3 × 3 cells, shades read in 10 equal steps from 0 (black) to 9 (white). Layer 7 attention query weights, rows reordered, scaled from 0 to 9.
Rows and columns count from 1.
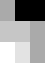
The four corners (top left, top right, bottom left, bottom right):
6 0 9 6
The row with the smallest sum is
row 1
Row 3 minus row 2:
2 1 0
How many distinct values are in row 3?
3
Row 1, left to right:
6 0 0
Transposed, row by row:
6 7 9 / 0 7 8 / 0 6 6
